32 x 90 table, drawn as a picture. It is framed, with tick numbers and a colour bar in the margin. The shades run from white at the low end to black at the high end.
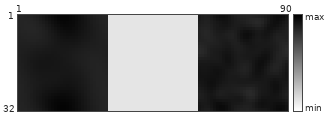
It is made of 1 by 3 panels. Panel 1,1: very high, smooth, faint in contrast. Panel 1,2: very low, flat. Panel 1,3: very high, blotchy, faint in contrast.
